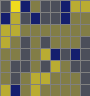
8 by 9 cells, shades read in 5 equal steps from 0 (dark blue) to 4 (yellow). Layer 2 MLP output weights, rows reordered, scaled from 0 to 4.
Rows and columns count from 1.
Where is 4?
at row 1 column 2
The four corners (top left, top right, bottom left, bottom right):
1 3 3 1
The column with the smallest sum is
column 3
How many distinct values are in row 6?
3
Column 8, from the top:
3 2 2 2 0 1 2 2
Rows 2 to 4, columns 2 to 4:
3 1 0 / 3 2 2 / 2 1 2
